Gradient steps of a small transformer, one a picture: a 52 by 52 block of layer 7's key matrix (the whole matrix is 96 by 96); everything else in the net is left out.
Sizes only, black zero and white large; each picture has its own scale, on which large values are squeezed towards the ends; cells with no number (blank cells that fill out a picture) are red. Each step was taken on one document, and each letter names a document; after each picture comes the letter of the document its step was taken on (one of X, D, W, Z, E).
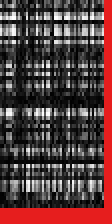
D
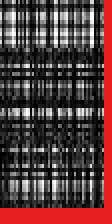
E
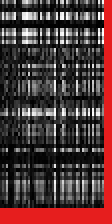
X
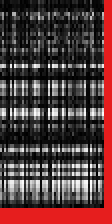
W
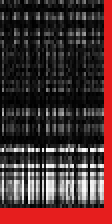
X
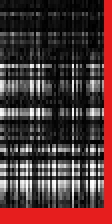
W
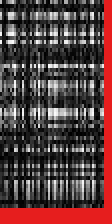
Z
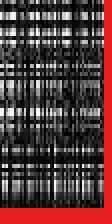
D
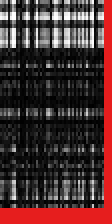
E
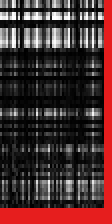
E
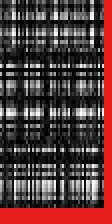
D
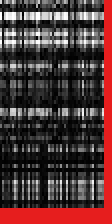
E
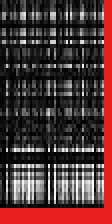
X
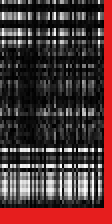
X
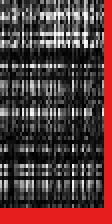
Z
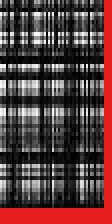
W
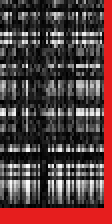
Z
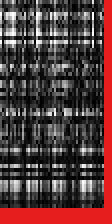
D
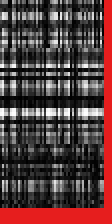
D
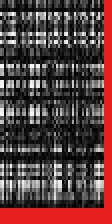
W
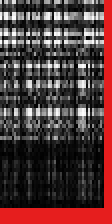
Z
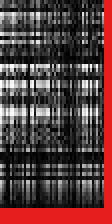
W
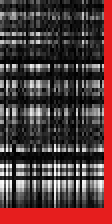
W
